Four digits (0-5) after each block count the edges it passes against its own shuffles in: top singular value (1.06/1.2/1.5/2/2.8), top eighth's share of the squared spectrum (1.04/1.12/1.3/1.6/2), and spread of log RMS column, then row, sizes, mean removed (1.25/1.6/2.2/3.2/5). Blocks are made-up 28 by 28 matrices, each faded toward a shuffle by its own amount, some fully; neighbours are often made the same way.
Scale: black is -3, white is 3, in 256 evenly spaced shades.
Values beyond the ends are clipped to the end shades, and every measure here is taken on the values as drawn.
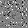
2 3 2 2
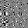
3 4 3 1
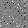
1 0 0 0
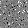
1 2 0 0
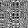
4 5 3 2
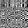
4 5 3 2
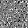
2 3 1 1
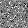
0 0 0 0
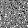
0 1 0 0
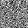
2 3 0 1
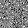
0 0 0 0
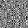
3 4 2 2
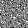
0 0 0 0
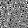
2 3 1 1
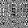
3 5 2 2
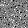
1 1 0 0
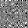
3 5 2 2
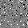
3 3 0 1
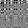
4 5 2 3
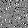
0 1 0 0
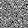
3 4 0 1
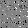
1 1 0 1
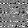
3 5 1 2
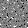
0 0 0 0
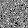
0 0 0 0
